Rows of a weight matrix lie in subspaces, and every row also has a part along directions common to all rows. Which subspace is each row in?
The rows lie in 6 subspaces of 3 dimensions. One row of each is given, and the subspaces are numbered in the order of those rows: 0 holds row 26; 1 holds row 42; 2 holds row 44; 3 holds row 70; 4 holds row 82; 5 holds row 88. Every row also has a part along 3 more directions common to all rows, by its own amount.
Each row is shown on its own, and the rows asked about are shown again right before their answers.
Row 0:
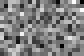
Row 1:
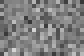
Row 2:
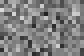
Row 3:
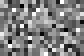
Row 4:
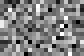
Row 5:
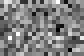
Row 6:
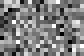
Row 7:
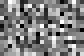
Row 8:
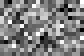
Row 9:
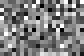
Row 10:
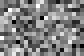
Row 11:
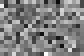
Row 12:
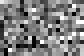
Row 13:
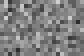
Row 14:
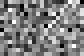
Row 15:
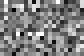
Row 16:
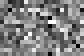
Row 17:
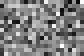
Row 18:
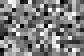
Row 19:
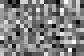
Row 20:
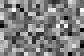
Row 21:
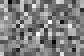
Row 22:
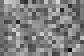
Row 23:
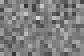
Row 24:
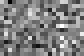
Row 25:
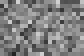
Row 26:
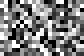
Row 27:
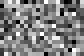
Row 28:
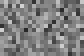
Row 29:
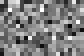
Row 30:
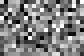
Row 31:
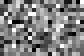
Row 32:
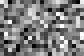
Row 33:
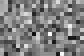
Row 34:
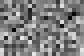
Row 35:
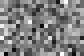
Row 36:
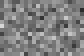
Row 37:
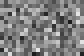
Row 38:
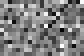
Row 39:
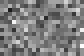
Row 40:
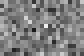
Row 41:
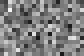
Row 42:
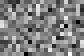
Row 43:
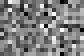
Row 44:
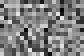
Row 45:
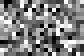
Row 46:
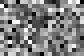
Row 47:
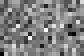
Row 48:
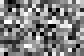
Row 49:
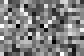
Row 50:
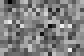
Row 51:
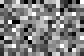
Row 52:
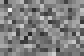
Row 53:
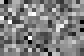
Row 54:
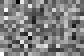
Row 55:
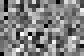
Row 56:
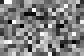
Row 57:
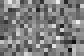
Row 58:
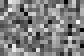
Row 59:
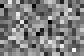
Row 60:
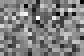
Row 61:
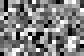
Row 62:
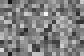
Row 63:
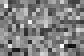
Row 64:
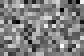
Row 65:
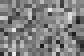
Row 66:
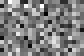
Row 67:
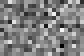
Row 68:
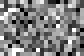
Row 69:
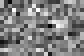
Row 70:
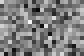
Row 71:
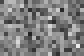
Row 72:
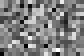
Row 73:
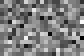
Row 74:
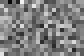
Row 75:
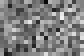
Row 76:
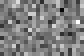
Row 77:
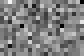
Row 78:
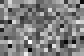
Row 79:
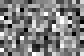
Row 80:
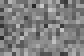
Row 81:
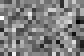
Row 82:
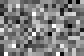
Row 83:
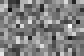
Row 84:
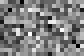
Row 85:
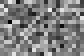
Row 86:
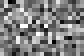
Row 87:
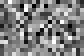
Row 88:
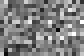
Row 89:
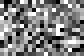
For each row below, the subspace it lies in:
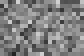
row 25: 5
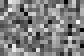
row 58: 1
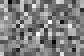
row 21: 0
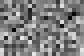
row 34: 2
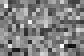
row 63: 0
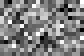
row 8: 0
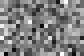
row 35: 3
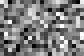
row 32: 5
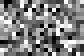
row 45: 0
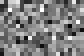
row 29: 3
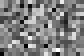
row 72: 0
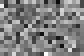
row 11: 5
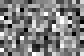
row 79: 2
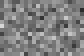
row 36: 1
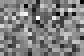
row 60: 3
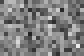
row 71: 4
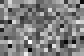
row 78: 1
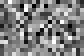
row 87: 0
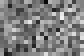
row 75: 5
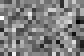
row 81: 2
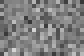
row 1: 3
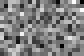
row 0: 3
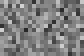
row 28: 1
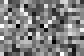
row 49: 3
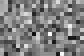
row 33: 4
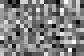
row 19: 1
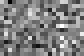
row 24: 5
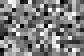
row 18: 2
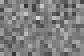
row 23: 3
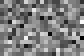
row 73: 4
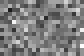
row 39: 1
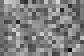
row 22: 4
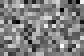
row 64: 4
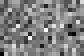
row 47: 2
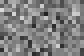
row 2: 2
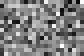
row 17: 5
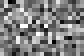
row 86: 5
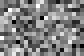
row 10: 1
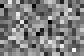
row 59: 0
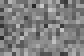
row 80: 3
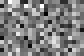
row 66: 2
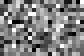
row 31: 1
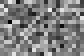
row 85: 5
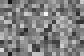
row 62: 2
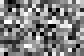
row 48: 4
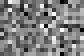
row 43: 5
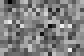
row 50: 4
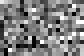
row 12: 5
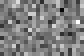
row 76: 1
